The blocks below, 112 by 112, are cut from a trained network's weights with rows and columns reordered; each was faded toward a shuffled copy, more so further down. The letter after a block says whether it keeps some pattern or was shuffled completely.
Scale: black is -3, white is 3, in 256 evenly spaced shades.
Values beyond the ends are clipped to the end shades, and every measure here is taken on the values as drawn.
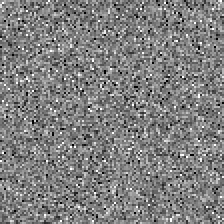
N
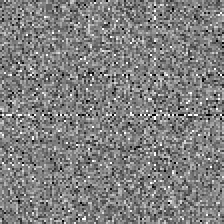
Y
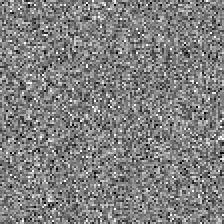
Y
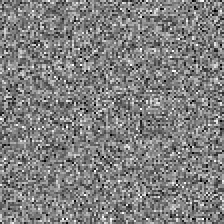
Y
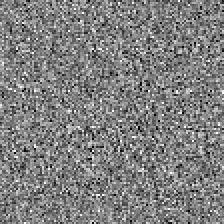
Y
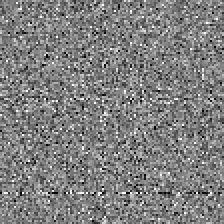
Y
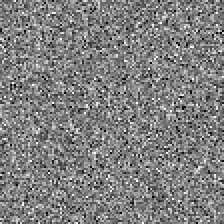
N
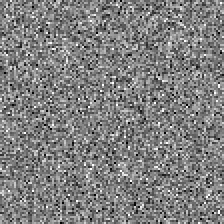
N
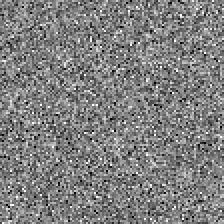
N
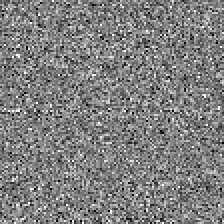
Y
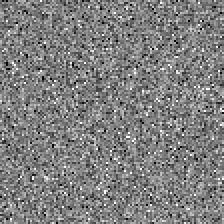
N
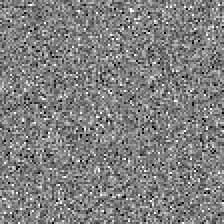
N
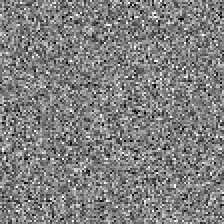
Y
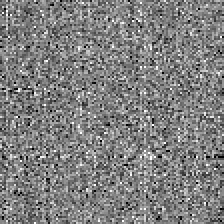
Y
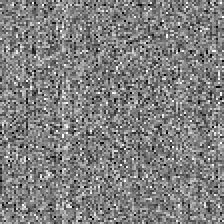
Y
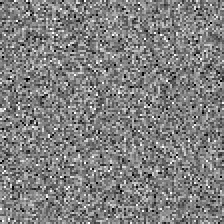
N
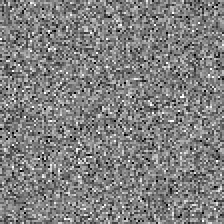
N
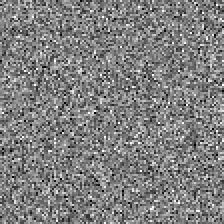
N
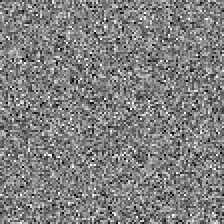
Y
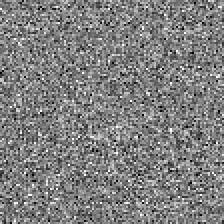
Y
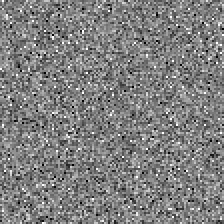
N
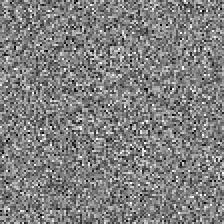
Y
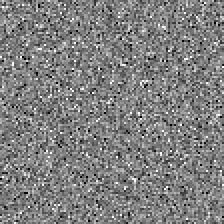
N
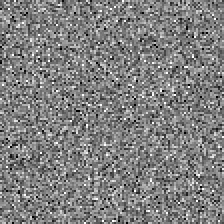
N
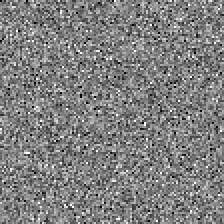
N
